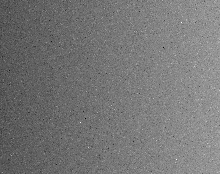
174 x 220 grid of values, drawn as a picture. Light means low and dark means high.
The histogram is bell-shaped. The texture is fine-grained noise. The field climbs toward the left.
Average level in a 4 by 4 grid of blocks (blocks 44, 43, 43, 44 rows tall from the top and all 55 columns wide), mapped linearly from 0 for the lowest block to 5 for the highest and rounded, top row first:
5320
5320
5320
5320
